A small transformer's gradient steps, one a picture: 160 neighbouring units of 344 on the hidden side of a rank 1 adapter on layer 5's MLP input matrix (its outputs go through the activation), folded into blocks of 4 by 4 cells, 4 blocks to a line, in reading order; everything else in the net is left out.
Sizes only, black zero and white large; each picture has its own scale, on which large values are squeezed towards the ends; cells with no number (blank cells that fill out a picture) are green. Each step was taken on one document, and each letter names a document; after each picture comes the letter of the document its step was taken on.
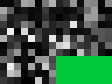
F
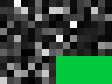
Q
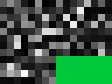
Q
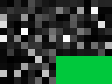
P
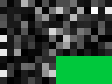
P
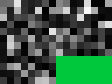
Q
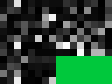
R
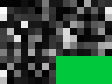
F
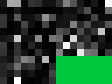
R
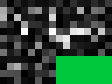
P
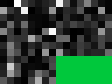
Q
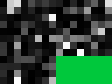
R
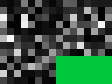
F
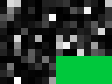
R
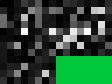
P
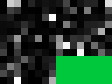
R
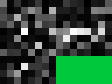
P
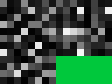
P
